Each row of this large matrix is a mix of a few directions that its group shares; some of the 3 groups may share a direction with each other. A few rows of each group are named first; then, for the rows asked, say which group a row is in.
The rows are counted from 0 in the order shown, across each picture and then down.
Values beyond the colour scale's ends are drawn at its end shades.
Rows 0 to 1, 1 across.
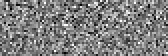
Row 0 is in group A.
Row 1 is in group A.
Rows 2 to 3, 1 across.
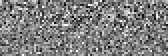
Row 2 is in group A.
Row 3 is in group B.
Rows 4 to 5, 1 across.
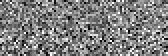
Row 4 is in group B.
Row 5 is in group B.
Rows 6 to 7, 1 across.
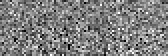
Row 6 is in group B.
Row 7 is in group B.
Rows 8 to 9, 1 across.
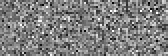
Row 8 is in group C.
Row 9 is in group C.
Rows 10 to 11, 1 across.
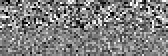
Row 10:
B
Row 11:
B
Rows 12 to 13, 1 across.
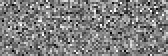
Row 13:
B
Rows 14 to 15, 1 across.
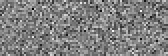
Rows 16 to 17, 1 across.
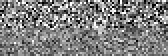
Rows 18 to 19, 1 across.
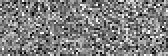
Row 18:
B
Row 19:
C
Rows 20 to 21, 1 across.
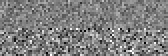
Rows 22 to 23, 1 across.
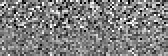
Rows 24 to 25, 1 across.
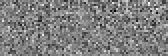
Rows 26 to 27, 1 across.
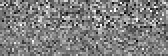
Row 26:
C
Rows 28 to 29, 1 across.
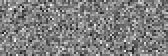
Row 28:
A
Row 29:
C
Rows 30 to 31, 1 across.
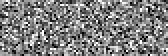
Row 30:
B
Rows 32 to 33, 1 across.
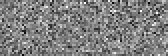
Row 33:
B
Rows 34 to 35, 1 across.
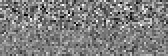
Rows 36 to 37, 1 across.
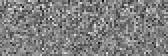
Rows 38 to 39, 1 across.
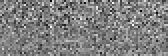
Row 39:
C
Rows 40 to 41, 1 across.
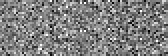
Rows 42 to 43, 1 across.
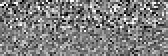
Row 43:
B
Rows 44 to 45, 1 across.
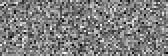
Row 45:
A
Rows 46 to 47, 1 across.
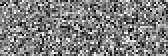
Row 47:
A
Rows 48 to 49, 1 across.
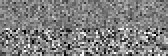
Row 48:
B
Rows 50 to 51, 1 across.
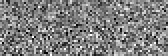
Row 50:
B
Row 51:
A
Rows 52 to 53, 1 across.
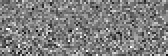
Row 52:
B
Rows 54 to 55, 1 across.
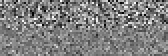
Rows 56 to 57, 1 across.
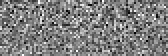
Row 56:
A
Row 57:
B
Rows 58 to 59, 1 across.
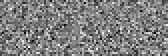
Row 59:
B
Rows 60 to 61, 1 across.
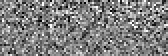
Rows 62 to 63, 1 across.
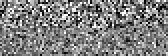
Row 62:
A
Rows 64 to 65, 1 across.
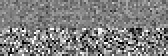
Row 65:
B
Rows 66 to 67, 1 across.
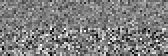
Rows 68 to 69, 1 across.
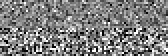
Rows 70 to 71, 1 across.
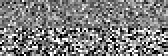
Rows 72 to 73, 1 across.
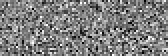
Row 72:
A
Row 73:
B
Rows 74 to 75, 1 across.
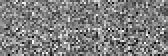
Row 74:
B
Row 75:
B
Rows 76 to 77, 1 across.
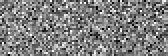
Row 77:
A
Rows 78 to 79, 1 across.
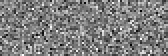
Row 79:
B
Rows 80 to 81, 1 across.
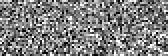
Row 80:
B
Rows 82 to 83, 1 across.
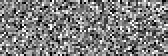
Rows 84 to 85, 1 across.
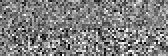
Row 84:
B
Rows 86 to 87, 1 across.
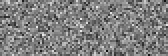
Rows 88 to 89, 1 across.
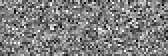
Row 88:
A
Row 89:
B
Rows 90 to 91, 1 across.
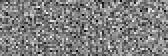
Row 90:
B
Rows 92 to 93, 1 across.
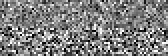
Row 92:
A
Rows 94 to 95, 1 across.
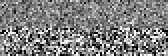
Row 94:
C
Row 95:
C
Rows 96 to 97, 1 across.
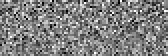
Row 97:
A
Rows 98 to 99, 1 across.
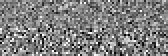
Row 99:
A
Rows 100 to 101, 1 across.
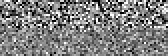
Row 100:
B
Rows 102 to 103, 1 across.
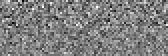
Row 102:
B
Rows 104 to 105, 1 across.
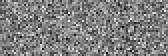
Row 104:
B
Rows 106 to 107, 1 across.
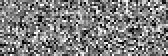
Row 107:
B
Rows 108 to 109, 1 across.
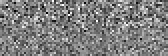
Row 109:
B
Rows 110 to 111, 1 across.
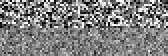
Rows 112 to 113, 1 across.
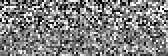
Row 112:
B
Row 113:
C
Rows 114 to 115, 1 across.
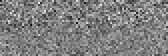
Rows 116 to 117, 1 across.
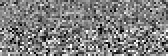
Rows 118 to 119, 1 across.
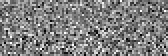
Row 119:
A
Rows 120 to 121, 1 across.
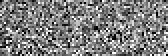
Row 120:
A
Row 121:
B
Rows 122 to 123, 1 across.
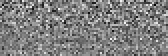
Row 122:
B
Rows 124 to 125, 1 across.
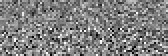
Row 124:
B
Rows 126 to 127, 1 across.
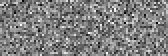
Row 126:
C
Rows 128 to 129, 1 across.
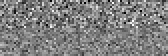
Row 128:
C
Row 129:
B
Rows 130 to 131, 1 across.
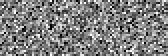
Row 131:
C
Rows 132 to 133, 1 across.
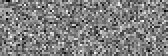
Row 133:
A
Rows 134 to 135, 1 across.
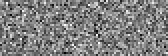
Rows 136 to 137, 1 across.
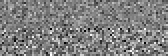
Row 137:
C
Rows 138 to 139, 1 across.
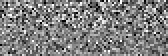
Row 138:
A
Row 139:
B
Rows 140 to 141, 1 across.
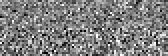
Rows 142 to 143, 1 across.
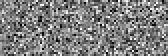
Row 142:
C
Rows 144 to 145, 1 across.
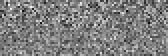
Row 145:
C
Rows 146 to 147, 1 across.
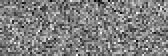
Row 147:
B
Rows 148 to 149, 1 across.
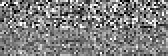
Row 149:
C
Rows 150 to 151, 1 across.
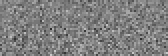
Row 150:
A
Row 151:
A
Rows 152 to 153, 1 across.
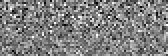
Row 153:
B
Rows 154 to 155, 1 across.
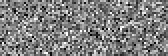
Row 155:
A
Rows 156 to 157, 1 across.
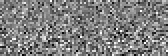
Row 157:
B
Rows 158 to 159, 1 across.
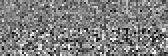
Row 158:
C
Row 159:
C
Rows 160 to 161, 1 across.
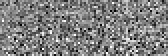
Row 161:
A
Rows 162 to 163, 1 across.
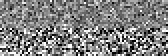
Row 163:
B
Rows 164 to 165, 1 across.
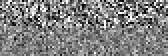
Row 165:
A
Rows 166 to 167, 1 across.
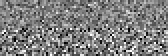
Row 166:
A
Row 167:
C
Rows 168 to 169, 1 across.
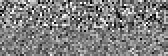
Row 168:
A
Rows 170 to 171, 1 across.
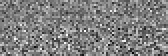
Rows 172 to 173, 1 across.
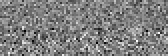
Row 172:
B
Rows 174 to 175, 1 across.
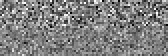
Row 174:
A
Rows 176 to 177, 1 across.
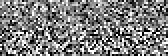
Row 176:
B
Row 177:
B
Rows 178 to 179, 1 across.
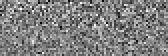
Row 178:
A
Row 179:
B
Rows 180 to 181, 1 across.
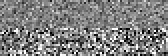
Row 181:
C
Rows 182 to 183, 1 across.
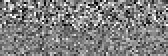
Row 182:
A
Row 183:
A
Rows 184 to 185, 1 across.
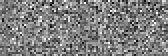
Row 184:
C
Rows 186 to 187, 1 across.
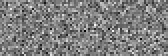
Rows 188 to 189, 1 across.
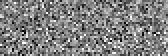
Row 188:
B
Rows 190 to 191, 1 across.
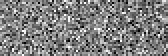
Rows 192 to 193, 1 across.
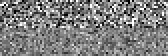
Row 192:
C
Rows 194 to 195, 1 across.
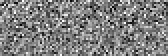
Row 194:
C
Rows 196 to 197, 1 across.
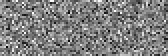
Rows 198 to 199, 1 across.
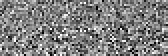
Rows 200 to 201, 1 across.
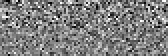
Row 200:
B
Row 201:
A
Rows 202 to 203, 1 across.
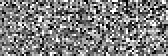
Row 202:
C
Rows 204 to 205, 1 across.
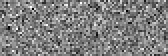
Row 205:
B
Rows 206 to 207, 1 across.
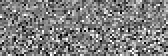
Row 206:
B
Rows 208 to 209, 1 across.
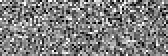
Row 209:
A
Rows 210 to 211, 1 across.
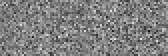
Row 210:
C
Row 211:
C
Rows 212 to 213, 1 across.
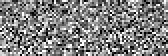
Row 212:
B
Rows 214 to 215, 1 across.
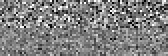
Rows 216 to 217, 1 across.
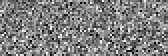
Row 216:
A
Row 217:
C
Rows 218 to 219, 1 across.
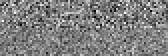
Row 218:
C
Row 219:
C
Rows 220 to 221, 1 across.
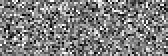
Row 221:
A
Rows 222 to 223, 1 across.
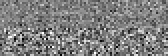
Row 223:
A
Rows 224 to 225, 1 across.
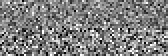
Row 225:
C
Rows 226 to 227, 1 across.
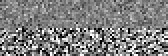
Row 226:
B
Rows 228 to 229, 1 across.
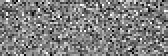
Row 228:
B
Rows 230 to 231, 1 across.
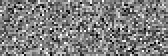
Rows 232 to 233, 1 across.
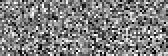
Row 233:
C
